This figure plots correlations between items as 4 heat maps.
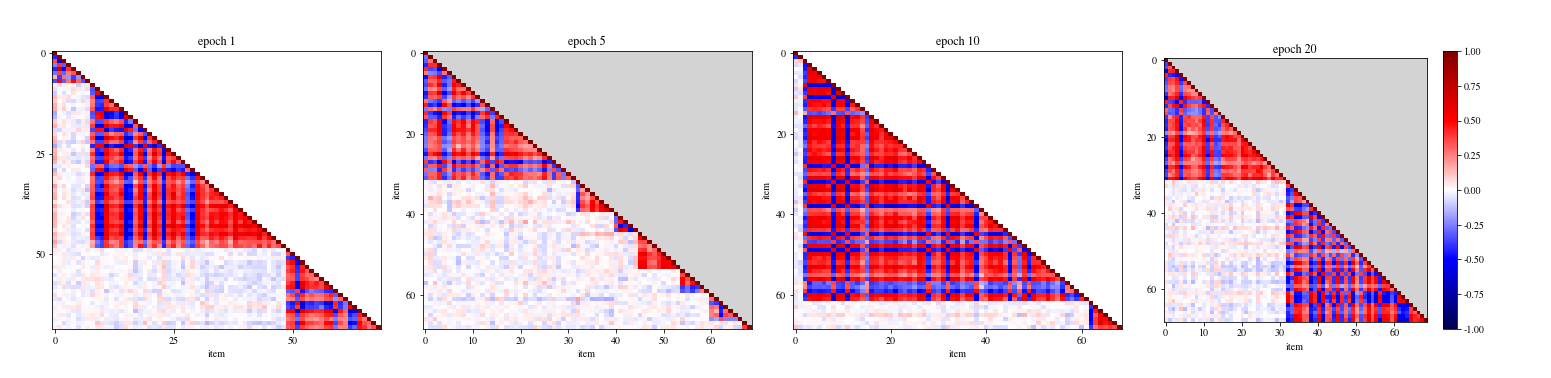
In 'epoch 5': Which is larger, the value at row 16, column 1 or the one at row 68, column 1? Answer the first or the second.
the second
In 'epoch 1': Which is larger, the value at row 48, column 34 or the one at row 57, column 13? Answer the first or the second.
the first
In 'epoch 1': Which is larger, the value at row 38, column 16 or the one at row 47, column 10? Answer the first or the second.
the second
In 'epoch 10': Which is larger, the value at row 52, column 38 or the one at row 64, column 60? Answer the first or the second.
the second
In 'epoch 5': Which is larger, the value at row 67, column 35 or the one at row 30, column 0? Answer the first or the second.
the first
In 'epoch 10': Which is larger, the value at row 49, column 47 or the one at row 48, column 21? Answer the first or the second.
the second
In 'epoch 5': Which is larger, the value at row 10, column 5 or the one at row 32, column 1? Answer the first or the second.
the second
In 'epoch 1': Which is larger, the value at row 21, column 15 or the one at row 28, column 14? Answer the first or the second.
the second
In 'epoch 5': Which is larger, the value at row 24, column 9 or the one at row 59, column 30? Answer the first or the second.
the first
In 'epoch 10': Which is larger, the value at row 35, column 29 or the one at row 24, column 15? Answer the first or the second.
the first
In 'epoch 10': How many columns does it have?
69
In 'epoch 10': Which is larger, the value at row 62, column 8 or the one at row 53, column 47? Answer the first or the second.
the first
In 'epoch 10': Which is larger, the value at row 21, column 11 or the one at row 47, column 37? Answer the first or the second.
the second
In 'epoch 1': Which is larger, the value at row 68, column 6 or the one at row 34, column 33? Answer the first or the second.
the second
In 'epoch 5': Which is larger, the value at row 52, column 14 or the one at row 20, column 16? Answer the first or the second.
the first
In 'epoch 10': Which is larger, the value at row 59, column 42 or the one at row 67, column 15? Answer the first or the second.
the second
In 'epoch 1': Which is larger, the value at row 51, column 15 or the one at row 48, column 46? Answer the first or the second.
the second
